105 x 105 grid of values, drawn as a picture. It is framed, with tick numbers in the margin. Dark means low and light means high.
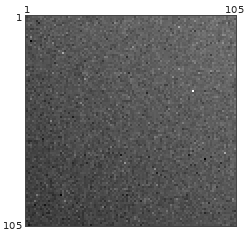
Grain: fine. Ninth with the highest average: top right. Stripes: none. Ninth with the lowest average: bottom left. Slope: up to the top right.
